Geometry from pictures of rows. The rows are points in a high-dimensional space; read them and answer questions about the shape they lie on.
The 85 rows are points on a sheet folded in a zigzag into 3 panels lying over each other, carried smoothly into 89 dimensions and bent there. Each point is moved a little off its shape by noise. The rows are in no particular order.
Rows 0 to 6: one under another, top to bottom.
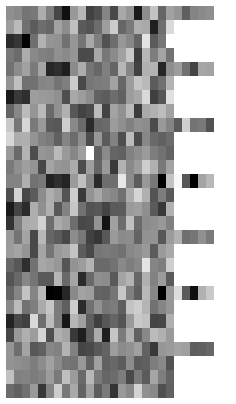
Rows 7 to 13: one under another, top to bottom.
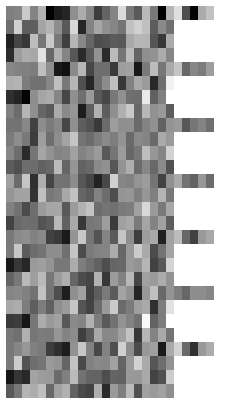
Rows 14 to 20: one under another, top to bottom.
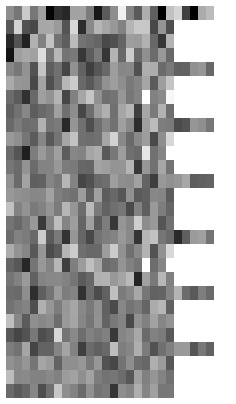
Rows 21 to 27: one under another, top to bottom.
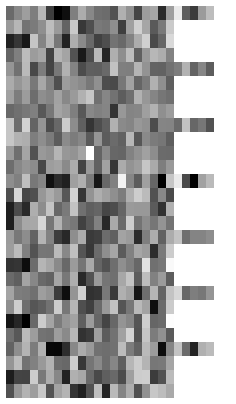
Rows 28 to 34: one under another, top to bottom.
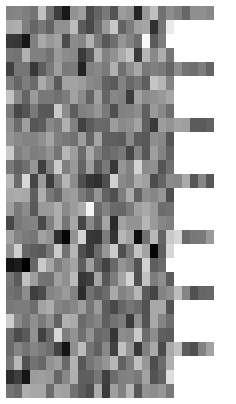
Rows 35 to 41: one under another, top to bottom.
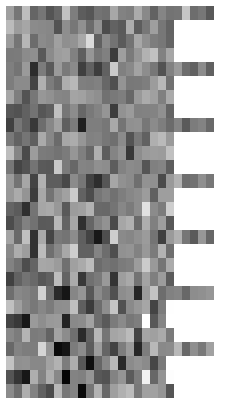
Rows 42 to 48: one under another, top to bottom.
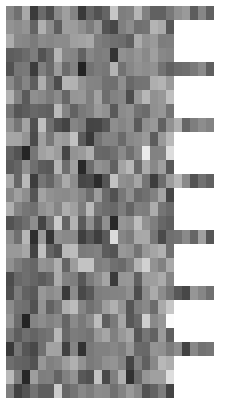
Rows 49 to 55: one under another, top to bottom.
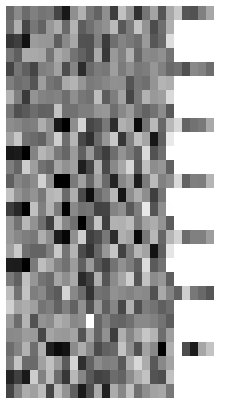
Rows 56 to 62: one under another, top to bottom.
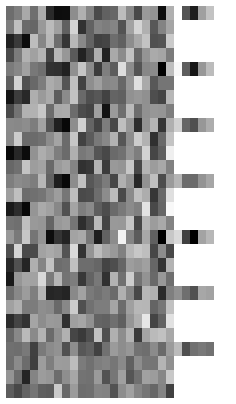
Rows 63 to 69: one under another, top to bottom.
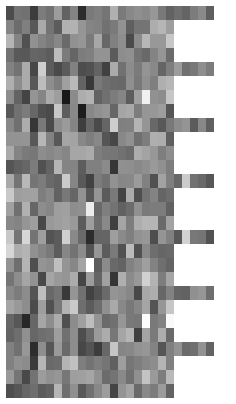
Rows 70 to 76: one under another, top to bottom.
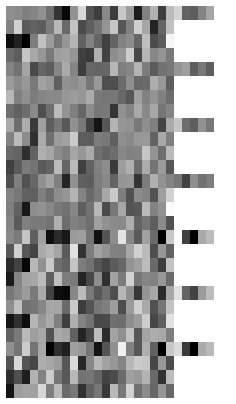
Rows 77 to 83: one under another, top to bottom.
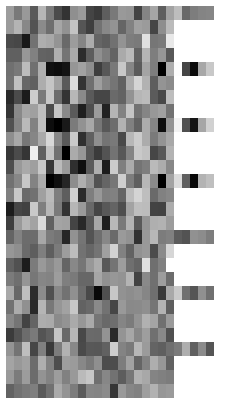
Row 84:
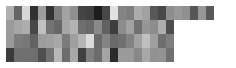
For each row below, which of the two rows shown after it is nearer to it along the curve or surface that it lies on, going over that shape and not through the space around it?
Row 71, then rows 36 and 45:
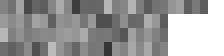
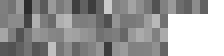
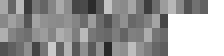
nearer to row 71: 36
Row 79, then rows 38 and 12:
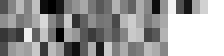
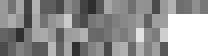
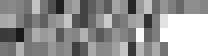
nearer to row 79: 12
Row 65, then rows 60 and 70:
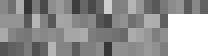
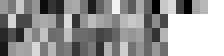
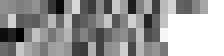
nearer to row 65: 70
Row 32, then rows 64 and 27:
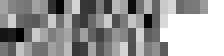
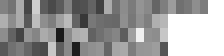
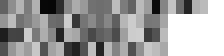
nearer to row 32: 64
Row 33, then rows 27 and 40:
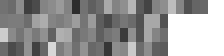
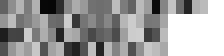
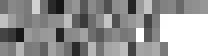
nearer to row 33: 40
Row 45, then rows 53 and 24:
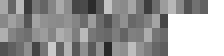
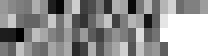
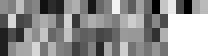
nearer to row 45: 53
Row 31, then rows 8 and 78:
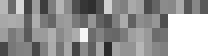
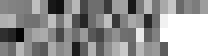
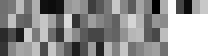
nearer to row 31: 8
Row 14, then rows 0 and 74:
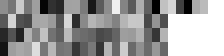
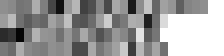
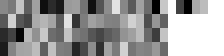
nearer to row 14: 74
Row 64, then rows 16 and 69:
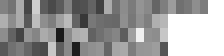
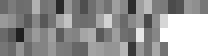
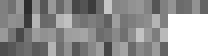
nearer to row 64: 69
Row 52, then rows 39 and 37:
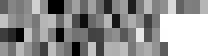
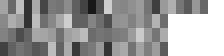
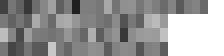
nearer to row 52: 39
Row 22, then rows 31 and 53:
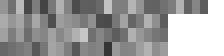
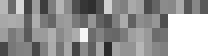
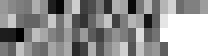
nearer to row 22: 31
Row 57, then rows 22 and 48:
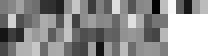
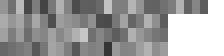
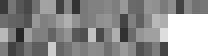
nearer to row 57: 48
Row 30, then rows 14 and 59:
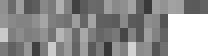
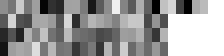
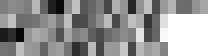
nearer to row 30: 59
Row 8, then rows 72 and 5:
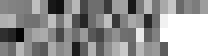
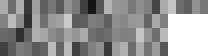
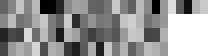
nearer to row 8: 72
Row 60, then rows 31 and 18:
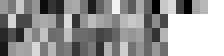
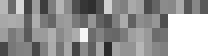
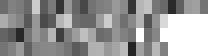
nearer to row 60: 18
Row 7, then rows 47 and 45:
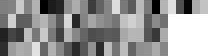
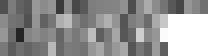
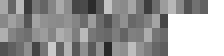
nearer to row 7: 47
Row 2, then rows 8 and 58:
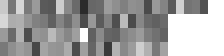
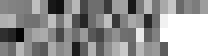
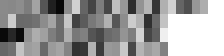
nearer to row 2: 8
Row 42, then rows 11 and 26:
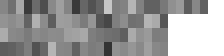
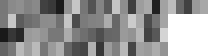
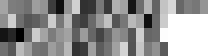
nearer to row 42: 26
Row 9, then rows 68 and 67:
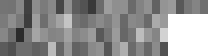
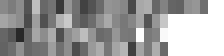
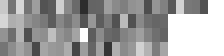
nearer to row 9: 68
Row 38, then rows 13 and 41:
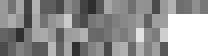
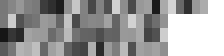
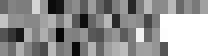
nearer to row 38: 41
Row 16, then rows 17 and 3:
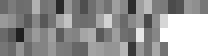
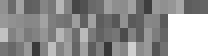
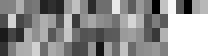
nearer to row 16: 3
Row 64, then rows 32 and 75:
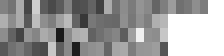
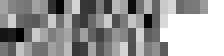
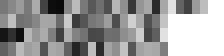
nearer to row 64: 32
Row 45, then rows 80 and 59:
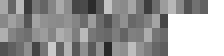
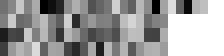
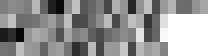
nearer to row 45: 59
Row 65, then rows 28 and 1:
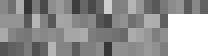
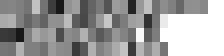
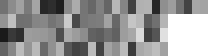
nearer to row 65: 28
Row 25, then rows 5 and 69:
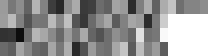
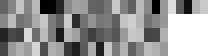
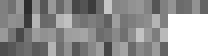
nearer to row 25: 69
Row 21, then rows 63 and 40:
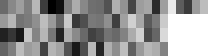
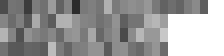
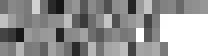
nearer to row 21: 40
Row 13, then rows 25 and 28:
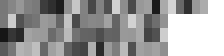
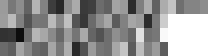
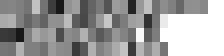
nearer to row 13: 28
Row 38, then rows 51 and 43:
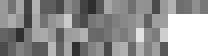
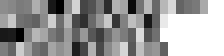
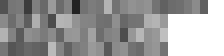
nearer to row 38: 51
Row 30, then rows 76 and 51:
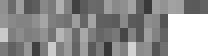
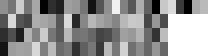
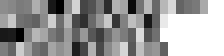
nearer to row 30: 51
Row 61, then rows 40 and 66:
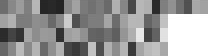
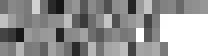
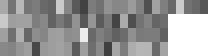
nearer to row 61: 40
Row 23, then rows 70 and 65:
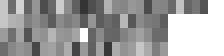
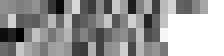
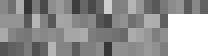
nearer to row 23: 65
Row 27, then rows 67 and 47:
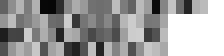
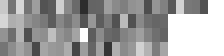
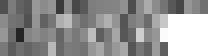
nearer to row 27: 47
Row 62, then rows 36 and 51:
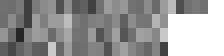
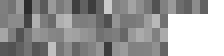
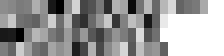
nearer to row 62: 36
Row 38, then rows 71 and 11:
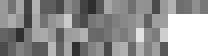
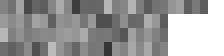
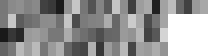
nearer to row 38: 71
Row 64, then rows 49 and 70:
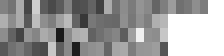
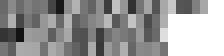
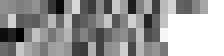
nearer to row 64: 70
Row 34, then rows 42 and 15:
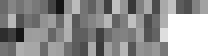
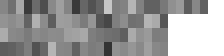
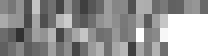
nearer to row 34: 15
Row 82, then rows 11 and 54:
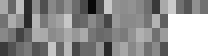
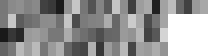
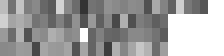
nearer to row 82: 54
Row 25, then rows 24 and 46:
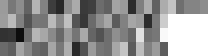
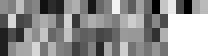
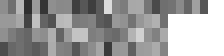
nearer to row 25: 46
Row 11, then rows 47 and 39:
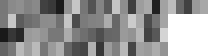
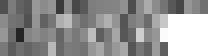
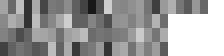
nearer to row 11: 47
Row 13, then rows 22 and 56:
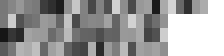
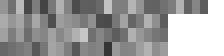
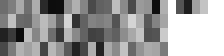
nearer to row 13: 56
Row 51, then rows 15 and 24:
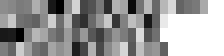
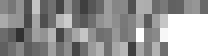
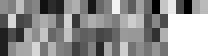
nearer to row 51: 15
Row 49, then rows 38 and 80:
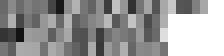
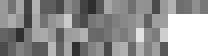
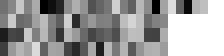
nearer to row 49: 80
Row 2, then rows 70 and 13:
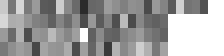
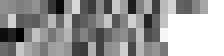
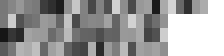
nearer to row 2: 70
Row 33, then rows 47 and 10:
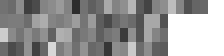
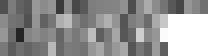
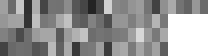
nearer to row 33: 10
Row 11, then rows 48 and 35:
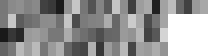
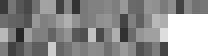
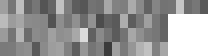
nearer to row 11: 48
